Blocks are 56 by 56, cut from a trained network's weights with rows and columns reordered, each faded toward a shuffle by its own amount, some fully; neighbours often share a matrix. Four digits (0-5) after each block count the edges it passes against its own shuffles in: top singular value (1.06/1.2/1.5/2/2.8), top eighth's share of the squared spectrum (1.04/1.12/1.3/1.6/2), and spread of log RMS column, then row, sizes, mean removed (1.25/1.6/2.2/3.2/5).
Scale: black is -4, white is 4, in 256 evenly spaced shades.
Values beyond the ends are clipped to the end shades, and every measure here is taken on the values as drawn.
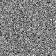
2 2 0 0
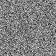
0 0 0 0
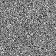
0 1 0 0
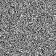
1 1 0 0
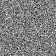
0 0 0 0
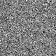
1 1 0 0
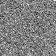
0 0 0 0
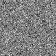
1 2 0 0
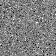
0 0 0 0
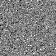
1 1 0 0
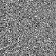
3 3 2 0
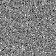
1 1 0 0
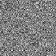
3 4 1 2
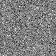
0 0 0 0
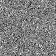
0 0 0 0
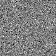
0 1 0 0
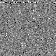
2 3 0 1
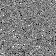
1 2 0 0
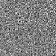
3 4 2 2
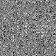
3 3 2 1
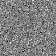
1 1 0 0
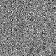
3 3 1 1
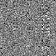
3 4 2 1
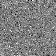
1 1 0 0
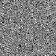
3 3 1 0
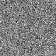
2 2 0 0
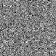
3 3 0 2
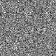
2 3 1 1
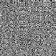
3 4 1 2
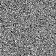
1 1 0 0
